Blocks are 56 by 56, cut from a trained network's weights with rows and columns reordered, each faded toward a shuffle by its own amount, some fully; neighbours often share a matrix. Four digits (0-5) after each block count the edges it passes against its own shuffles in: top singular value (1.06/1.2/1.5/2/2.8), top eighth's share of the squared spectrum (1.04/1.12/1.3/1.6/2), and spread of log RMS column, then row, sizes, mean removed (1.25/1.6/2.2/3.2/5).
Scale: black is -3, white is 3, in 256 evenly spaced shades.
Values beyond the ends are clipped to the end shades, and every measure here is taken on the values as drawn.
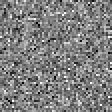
0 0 0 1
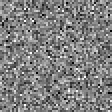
2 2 0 0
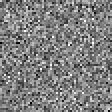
0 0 0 0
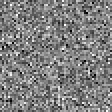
2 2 0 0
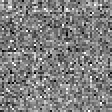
2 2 2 0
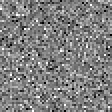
0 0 0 0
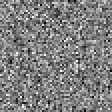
0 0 0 0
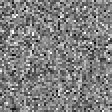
3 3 1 0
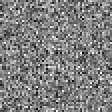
2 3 1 1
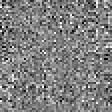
3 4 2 2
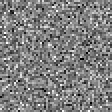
1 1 0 0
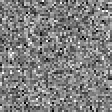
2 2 0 0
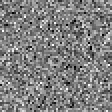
0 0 0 0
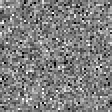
0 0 0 0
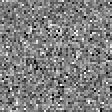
1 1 1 0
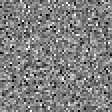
1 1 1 0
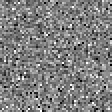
0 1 0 0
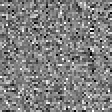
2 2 2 0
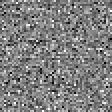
1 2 1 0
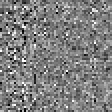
2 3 3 1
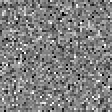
0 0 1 0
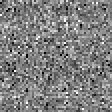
2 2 2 0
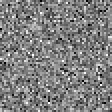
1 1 0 0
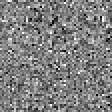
3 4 2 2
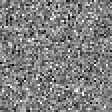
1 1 0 0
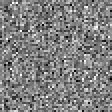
3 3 1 1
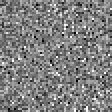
0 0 0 0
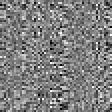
4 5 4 2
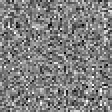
3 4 2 1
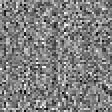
3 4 2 1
